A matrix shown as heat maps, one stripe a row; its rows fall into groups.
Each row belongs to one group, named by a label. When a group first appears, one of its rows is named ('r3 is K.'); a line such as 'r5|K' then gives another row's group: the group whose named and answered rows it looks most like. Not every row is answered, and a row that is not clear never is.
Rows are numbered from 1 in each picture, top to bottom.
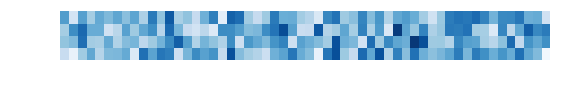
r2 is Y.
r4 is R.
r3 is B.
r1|R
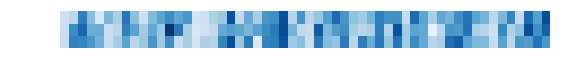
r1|B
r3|Y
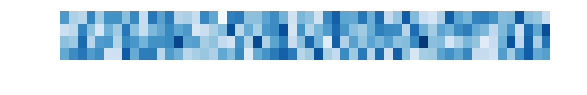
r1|R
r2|B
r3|B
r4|Y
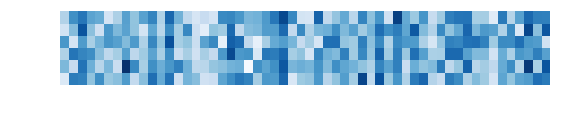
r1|Y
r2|B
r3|R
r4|Y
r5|B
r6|Y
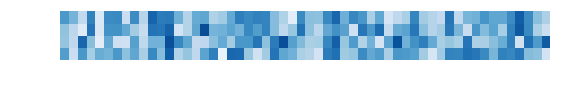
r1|R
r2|R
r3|B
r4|R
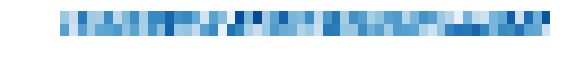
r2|R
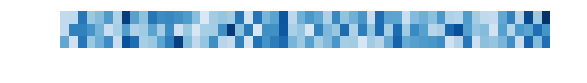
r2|Y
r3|B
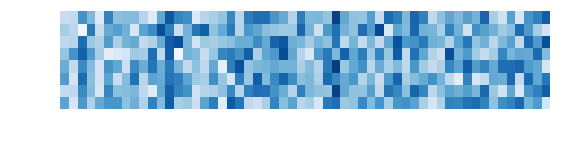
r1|B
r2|R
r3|B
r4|Y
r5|R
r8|R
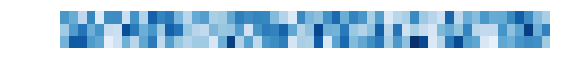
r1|R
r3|Y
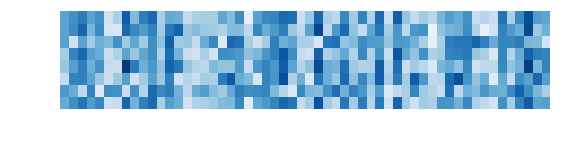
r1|Y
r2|Y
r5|Y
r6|Y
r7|R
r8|Y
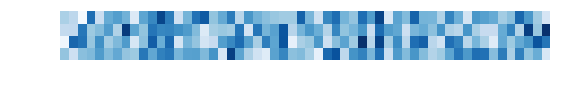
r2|B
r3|Y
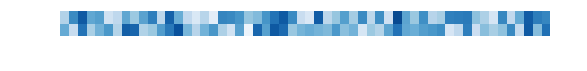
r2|B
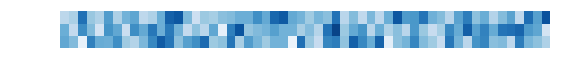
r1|B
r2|R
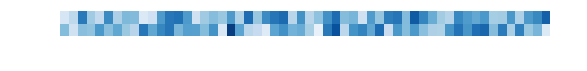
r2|R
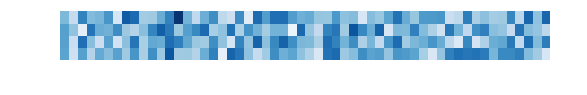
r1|B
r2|R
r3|B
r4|R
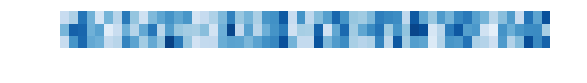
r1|B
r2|Y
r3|Y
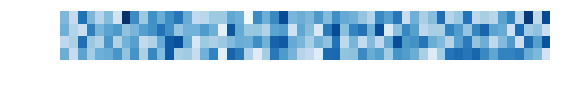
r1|B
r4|R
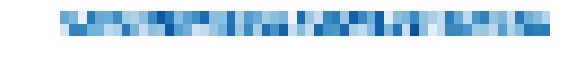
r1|R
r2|Y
